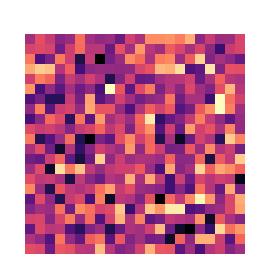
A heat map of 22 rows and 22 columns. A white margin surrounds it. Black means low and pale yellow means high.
The middle left is the ninth with the lowest average. There is no seam. The grain is fine, like static. The halves do not mirror each other. No row or column stands out. No overall slope runs across the table. On average the colour sits 50% of the way up the scale.
